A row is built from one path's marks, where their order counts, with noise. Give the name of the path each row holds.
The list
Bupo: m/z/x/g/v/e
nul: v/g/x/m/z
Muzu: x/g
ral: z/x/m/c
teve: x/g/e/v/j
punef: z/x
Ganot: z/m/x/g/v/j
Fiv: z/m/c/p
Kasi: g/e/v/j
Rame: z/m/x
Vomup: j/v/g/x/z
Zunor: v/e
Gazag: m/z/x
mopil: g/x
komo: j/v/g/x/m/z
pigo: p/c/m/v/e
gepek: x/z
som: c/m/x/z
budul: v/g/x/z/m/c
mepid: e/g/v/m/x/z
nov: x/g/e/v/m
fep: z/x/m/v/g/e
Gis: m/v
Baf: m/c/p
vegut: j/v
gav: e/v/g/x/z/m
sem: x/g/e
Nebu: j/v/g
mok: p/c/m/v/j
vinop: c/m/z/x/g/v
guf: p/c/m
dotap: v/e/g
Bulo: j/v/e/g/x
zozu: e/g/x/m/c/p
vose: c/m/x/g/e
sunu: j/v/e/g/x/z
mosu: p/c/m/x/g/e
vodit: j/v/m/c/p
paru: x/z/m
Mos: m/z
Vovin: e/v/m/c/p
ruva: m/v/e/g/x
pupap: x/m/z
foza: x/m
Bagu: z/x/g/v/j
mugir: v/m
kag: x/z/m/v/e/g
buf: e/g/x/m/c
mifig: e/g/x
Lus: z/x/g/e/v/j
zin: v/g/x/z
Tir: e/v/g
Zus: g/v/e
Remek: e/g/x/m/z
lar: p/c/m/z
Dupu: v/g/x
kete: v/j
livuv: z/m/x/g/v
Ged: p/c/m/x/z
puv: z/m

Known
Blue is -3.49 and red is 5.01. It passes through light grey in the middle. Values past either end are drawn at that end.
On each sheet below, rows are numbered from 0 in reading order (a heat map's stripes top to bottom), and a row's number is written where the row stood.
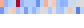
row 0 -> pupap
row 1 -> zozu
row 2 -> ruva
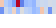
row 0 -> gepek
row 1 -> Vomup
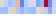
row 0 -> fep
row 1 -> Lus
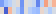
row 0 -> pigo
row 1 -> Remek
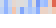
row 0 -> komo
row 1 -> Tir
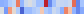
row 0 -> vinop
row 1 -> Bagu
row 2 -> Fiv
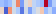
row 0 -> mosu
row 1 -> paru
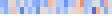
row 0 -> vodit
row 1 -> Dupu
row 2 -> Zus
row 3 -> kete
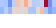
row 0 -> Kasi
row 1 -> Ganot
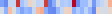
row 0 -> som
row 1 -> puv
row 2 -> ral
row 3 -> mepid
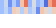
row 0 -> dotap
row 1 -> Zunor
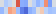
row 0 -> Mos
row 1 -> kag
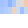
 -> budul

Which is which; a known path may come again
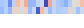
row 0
Kasi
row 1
mugir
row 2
budul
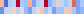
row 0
foza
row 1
pupap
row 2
livuv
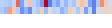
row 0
Bupo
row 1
gepek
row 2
Vovin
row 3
mopil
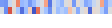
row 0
Baf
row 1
guf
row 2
Nebu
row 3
mok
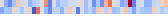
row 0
nov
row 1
lar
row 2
sunu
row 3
dotap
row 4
Lus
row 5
nul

